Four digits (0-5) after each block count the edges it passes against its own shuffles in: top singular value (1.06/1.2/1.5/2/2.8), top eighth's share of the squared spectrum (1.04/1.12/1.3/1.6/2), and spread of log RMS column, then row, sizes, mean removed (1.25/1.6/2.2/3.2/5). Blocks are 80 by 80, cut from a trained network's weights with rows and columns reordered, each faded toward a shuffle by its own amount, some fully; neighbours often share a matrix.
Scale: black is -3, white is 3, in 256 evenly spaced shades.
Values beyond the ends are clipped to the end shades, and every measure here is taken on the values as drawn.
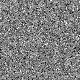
0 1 0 0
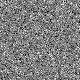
0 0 0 0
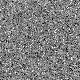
0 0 0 0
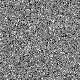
0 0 0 0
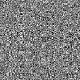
3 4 2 2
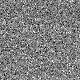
0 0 0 0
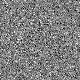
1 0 0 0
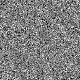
1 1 0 2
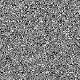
2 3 0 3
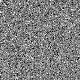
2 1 1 0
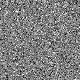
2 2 1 0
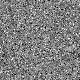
1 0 0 0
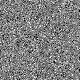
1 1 1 0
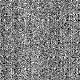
3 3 1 2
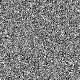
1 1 0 0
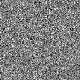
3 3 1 1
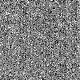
2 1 0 0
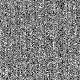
2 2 0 1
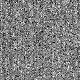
2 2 0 1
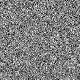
2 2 0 1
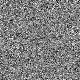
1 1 0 0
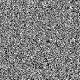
3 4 1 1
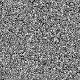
2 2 0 1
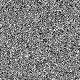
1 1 0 0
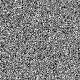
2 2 0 1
